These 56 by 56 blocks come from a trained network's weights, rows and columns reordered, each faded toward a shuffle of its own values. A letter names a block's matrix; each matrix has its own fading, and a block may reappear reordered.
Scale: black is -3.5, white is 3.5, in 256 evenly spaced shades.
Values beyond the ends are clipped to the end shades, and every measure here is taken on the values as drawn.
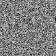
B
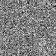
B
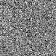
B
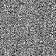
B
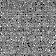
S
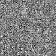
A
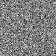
A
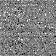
S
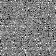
S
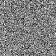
A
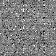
S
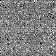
S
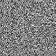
A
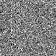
B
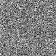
B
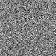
A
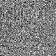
B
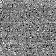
S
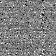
S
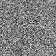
A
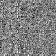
B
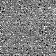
S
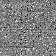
S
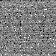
S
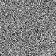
A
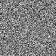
A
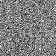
B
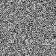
B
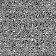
S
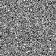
B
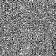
B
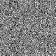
A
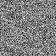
A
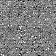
S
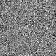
B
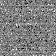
S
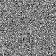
B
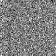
B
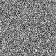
A
